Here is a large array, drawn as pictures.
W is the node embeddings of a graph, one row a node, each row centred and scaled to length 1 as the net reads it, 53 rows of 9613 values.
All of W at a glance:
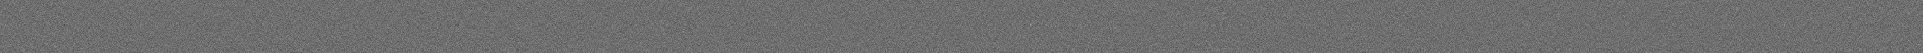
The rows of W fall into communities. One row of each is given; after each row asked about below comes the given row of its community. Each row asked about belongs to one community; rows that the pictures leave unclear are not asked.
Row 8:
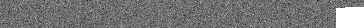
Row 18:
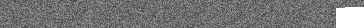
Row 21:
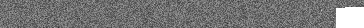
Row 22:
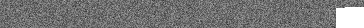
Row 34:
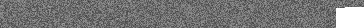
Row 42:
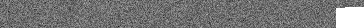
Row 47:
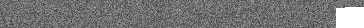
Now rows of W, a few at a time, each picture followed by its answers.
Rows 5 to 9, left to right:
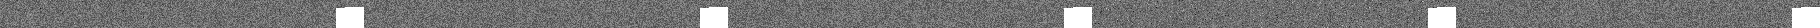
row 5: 47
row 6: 21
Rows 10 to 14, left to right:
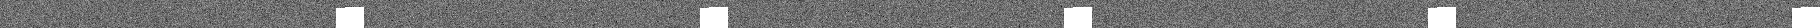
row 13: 18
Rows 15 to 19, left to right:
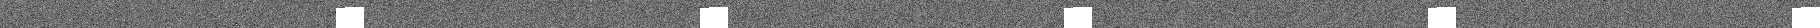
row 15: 34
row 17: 34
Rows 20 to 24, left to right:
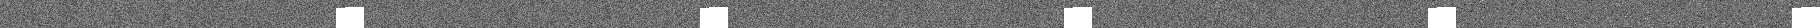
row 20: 42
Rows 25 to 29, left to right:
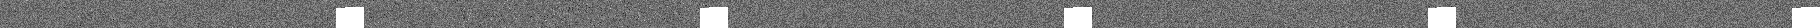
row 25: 8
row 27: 21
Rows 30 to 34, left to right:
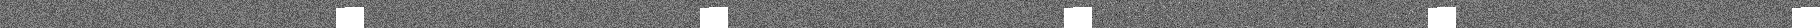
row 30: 22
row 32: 21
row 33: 42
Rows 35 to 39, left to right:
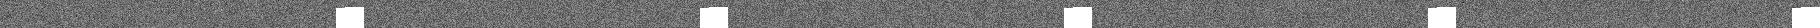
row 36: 18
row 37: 22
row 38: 47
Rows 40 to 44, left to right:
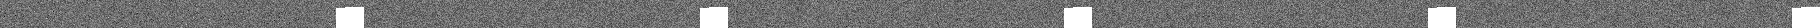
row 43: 21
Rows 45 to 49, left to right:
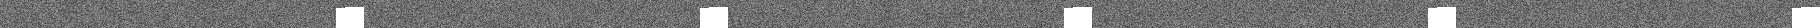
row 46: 34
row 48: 18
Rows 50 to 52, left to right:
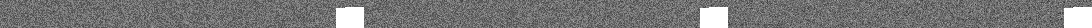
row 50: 18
